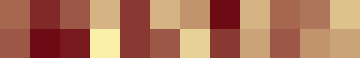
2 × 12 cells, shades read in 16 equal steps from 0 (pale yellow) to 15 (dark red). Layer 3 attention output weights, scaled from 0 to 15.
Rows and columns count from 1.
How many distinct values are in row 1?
9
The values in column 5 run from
12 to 12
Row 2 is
10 15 14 0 12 10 2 12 5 10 6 5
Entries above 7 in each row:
7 7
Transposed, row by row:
9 10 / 13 15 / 10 14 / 4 0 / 12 12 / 4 10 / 6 2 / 15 12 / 4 5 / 9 10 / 8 6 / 3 5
